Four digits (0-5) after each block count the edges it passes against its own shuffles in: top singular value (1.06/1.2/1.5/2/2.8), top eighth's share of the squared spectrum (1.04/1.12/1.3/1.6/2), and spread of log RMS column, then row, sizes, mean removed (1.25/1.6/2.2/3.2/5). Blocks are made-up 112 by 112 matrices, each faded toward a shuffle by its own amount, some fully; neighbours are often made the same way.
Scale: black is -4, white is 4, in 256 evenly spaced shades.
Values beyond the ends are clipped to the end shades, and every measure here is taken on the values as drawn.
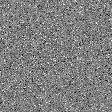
0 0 0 0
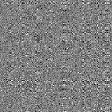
5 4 3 3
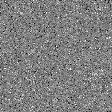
3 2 0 1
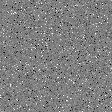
0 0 0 0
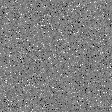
0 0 0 0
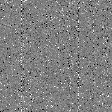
2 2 2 0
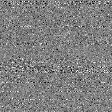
2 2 0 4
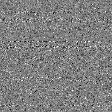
1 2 0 3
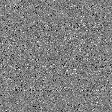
1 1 0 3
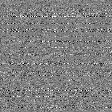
2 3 0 4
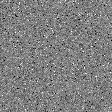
0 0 0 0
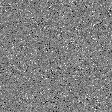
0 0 0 1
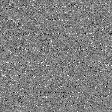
1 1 0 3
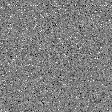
1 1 0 1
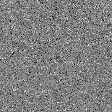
0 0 0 1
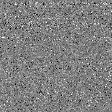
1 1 0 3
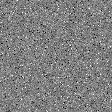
0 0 0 1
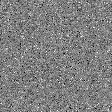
0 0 0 1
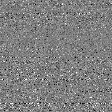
2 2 0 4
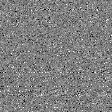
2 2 0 3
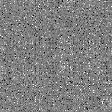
4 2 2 1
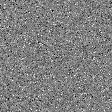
2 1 0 0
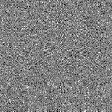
4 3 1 2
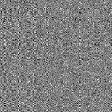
5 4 3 3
